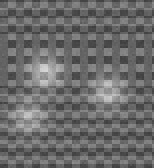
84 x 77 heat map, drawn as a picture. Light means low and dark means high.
Ninth with the lowest average: middle left. Slope: none. Average level on the scale: 60%. Dips: three. Stripes: horizontal, repeating 11 times.
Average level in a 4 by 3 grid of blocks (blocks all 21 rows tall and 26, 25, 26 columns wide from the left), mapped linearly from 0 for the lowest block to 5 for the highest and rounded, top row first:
555 | 134 | 032 | 455
